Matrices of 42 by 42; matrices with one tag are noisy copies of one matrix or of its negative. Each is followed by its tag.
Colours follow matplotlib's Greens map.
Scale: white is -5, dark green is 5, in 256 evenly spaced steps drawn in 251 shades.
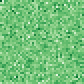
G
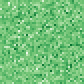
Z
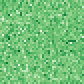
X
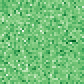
X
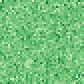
G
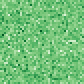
X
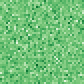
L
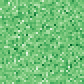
Z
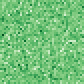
X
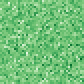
Z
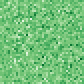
Z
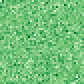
G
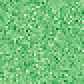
L
